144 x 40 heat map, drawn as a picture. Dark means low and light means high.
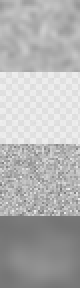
It is made of 4 by 1 panels. Panel 1,1: high, blotchy, faint in contrast. Panel 2,1: very high, checkered, faint in contrast. Panel 3,1: high, fine-grained. Panel 4,1: middling, smooth, faint in contrast.
